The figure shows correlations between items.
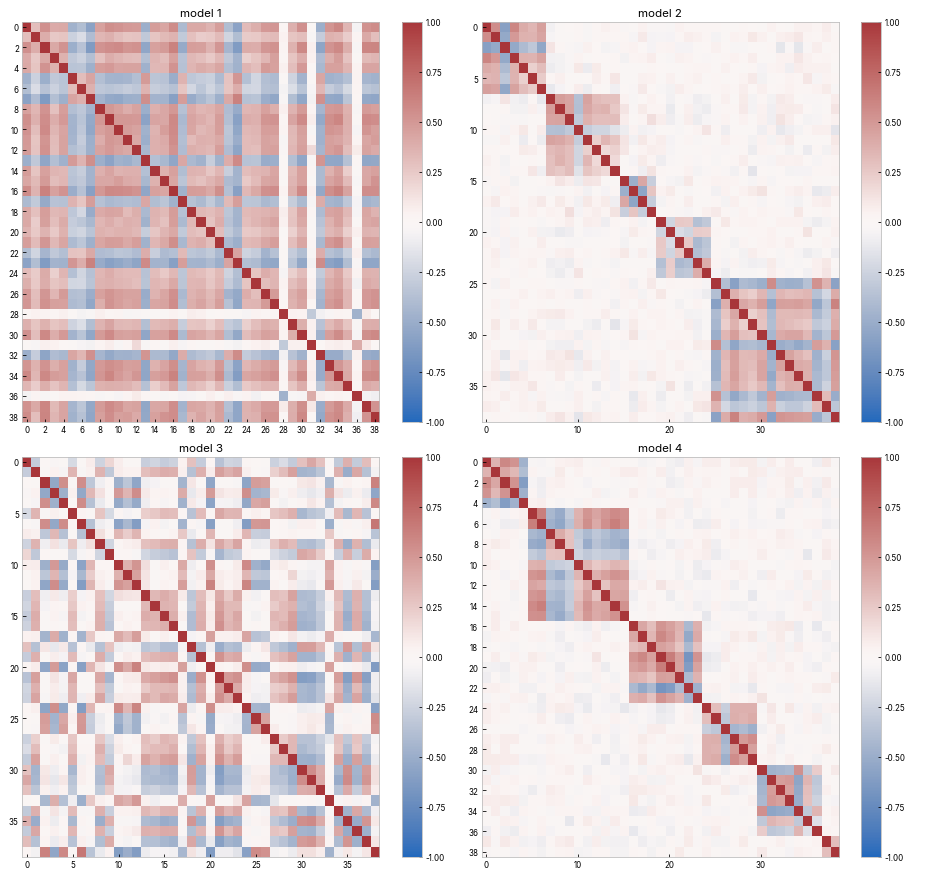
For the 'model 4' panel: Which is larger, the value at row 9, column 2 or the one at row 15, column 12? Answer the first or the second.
the second
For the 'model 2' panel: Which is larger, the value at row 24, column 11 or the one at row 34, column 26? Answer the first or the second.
the second
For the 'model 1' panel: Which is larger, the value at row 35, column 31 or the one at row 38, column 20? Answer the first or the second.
the second
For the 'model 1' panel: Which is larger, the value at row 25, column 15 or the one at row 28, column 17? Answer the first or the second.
the first
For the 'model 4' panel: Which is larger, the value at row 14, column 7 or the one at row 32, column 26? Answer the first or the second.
the second
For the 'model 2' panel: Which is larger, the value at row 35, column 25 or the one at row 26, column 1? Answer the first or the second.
the second
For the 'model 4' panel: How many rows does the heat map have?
39
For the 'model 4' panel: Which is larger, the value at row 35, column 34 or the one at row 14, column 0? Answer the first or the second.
the second
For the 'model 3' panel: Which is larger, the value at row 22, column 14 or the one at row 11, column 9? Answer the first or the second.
the first
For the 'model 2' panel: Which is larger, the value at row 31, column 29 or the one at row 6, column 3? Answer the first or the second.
the second
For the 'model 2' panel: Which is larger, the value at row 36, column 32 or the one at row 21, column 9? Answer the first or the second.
the second
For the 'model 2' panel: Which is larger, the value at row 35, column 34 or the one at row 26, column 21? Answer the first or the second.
the first
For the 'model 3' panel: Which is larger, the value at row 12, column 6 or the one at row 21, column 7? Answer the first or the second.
the second
